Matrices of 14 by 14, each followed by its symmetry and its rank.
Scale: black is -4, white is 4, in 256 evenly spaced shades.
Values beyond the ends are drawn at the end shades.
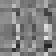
neither, rank two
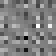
antisymmetric, rank two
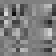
neither, rank two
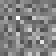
symmetric, rank three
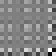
symmetric, rank one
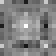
symmetric, rank two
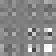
symmetric, rank two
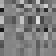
neither, rank two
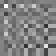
symmetric, rank two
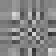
symmetric, rank two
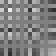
symmetric, rank one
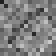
symmetric, full rank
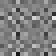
antisymmetric, rank two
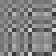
symmetric, rank one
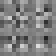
antisymmetric, rank two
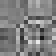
antisymmetric, rank two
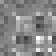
symmetric, rank three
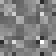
symmetric, rank three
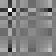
symmetric, rank one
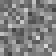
symmetric, full rank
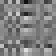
neither, rank two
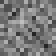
symmetric, full rank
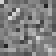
symmetric, full rank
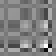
symmetric, rank one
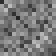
symmetric, full rank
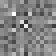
symmetric, rank three
